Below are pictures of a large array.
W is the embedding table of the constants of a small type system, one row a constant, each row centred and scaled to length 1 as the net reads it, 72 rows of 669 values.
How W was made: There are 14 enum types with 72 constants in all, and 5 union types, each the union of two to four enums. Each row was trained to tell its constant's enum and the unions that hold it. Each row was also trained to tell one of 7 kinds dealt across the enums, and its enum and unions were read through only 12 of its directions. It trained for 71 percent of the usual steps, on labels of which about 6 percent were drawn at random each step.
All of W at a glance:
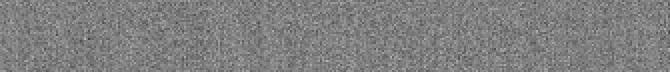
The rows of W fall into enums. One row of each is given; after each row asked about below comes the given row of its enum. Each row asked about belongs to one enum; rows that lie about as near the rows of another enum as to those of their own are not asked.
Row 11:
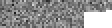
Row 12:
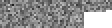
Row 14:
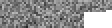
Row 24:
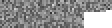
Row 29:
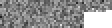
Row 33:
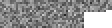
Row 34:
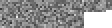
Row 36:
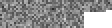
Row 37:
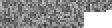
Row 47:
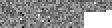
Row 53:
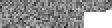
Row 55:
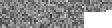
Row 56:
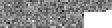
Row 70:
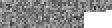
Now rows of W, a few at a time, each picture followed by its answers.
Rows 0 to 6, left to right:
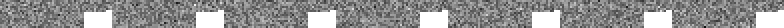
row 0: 55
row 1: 70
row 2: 29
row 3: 29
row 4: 11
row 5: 33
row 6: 53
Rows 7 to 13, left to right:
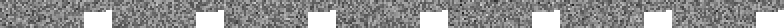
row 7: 24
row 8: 37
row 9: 37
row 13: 70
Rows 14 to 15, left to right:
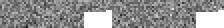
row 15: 14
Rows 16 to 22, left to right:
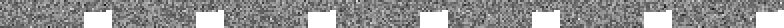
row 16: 24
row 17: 11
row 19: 29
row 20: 37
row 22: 12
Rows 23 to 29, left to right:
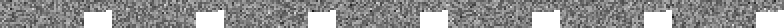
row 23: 37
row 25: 33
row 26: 55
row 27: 56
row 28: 56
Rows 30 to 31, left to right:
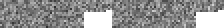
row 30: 33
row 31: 70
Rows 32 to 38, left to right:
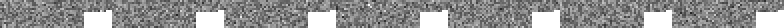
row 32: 34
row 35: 11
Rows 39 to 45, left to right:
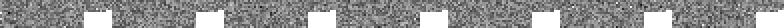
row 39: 56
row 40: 29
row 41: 55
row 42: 47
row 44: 12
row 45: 33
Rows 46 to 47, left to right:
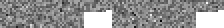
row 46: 24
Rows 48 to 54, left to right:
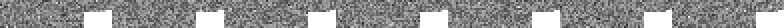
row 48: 29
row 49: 36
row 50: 34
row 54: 24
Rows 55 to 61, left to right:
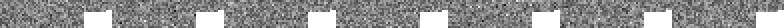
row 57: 33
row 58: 56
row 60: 47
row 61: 11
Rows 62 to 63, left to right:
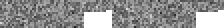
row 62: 24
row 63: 47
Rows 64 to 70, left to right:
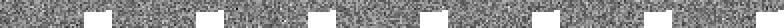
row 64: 55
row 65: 56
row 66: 36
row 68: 14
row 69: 36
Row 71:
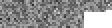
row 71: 36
